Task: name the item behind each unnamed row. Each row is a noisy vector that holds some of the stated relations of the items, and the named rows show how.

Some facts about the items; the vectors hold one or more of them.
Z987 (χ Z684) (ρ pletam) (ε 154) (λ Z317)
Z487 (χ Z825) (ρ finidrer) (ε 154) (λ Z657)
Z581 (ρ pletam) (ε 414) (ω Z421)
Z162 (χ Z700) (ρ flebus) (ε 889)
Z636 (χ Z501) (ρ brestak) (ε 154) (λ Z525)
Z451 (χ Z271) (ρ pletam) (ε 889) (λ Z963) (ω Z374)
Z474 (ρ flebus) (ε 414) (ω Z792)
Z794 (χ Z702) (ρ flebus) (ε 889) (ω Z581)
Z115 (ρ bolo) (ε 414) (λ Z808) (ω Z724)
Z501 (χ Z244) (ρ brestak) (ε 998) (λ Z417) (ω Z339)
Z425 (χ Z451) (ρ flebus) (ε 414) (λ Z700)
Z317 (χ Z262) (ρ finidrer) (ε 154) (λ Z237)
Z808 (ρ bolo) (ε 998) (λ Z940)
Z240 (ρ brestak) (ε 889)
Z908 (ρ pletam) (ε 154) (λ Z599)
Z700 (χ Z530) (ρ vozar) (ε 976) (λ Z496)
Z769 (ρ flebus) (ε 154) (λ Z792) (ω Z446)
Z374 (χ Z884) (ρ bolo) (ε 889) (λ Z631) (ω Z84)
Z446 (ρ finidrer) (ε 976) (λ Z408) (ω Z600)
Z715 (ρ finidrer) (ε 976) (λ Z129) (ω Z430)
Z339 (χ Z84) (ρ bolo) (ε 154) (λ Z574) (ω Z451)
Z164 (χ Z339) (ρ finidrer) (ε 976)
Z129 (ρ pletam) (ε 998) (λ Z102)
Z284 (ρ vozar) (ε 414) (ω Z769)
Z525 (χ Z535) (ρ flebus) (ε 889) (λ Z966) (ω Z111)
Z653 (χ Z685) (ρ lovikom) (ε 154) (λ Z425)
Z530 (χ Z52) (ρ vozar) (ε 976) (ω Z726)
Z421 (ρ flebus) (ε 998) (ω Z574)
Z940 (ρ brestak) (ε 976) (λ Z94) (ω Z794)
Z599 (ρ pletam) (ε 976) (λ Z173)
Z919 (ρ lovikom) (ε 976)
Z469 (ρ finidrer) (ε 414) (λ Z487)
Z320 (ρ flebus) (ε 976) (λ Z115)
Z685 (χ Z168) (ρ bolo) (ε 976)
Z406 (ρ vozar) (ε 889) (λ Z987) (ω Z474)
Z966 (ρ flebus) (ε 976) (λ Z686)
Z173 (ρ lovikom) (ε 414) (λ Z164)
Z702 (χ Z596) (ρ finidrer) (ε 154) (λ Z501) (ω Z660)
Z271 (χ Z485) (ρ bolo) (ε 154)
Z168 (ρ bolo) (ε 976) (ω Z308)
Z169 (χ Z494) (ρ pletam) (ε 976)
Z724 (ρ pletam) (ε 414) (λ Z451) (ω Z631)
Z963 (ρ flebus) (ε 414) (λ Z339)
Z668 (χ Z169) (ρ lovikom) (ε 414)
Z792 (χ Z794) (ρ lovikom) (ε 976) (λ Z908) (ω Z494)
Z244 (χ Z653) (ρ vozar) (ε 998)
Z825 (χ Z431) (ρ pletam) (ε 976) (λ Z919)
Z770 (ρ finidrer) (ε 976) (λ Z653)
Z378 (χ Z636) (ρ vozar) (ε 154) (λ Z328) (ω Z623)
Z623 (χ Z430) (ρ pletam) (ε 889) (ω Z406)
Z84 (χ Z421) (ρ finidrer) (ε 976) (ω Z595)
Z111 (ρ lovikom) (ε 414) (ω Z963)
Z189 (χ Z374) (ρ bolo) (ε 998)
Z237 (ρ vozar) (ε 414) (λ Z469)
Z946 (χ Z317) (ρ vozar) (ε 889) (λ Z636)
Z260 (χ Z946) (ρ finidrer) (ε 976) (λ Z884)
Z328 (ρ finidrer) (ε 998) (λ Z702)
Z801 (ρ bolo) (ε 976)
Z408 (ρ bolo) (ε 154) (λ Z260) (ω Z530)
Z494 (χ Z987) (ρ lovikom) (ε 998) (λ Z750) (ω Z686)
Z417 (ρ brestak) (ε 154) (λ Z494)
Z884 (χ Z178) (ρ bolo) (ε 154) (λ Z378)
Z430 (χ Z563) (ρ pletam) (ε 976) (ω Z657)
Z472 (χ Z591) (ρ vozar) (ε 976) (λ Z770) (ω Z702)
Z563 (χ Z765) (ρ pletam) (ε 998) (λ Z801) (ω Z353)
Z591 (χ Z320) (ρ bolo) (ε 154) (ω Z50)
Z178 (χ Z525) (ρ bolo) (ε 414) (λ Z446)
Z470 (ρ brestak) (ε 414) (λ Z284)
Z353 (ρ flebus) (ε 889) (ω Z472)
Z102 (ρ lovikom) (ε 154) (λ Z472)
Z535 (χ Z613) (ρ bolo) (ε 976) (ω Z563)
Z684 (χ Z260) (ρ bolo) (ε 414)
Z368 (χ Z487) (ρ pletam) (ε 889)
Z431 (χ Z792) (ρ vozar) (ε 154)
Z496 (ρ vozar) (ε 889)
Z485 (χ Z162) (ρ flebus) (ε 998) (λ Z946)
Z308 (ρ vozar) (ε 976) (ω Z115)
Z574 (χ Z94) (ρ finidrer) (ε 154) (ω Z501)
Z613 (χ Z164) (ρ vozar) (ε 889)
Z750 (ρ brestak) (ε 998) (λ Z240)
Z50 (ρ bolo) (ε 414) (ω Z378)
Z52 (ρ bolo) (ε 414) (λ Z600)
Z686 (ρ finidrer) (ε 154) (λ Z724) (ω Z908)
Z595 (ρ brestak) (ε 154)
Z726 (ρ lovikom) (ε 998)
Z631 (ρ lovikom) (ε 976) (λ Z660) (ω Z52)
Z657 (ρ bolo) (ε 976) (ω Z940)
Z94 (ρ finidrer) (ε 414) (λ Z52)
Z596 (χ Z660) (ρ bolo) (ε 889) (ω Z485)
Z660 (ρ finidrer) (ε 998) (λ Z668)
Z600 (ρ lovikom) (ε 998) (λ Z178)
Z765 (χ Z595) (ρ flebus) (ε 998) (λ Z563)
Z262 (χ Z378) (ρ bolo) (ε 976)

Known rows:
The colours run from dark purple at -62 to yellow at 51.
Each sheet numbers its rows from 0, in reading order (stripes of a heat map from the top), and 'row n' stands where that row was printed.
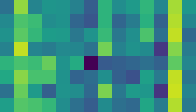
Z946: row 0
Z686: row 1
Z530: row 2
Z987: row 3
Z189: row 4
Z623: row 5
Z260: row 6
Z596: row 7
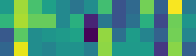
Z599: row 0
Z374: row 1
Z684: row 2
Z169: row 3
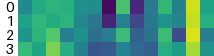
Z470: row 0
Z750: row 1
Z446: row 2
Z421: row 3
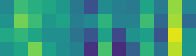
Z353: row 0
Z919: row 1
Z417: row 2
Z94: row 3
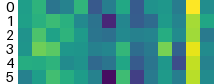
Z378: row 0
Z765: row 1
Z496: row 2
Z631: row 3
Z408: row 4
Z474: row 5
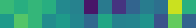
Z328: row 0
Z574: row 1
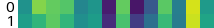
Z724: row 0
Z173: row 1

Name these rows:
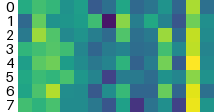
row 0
Z591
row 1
Z668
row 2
Z966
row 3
Z613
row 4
Z792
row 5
Z726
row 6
Z164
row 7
Z702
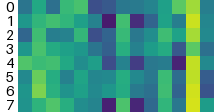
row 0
Z244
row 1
Z50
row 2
Z636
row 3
Z595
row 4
Z884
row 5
Z657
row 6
Z430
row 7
Z115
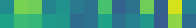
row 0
Z770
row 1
Z271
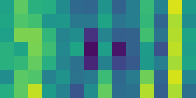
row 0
Z406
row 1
Z102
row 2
Z525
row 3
Z178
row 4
Z660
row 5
Z320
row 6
Z84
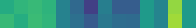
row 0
Z808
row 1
Z600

